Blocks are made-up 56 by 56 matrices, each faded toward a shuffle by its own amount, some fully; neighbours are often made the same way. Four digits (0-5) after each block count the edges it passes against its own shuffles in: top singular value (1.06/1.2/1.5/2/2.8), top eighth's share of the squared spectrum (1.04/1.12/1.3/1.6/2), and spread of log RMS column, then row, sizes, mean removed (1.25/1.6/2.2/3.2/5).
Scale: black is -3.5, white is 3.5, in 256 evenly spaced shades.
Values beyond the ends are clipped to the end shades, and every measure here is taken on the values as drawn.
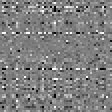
4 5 2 3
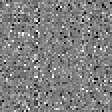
3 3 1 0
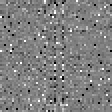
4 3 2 1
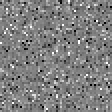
3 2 0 0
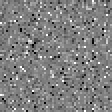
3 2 1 0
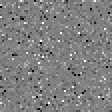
2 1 0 0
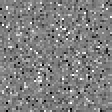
2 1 0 0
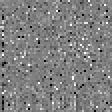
3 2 1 0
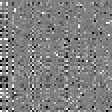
5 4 3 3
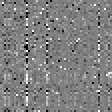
4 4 2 1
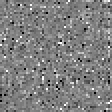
3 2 1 0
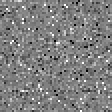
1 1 0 0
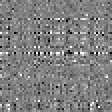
4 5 2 3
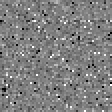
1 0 0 1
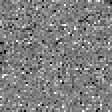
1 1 0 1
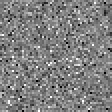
0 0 0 0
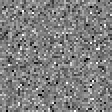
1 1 0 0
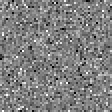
0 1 0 0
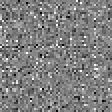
4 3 2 1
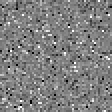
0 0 0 0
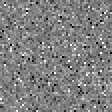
0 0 0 0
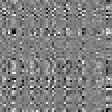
5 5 4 3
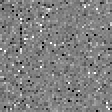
1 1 0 0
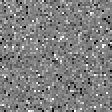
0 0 0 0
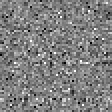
3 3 0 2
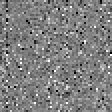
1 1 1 0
